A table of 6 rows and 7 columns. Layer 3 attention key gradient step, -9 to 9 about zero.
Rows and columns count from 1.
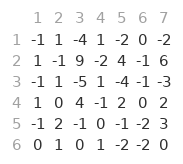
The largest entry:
9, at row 2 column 3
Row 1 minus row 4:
-2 1 -8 2 -4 0 -4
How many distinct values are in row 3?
5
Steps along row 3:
up down up down up down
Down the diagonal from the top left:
-1 -1 -5 -1 -1 -2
